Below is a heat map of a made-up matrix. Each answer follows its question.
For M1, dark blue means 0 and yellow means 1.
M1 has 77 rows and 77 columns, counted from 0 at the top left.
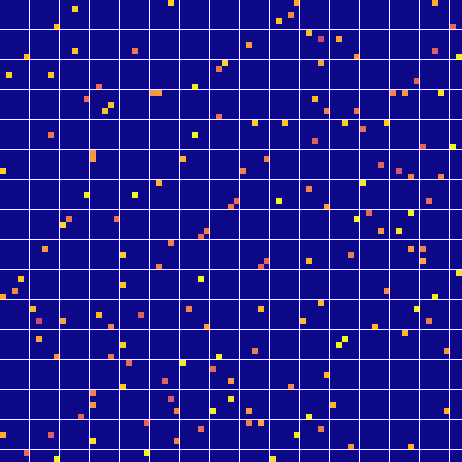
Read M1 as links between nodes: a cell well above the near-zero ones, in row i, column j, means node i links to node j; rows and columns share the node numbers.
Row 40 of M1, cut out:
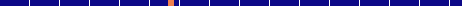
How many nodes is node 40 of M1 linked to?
1
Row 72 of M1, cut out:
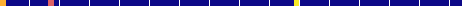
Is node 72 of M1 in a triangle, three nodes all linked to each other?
yes
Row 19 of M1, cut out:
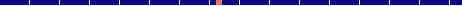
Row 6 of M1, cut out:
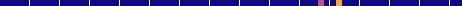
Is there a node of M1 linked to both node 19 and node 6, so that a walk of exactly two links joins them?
no
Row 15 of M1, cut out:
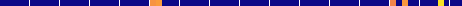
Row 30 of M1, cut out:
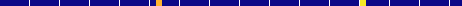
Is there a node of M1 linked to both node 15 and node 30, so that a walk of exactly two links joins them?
yes
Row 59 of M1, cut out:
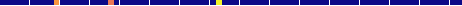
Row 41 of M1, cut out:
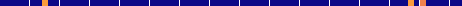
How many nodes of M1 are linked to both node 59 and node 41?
0
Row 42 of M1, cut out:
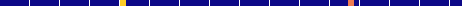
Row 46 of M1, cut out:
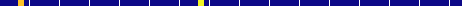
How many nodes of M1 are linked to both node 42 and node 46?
0
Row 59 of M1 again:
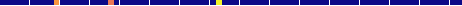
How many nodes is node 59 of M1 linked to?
3
